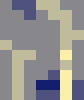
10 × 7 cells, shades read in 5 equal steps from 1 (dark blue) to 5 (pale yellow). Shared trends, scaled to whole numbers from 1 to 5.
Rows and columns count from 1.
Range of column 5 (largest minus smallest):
3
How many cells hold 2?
8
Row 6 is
3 4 4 3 3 5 3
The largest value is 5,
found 4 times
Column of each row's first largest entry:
4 5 6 6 1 6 2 6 6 6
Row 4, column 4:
3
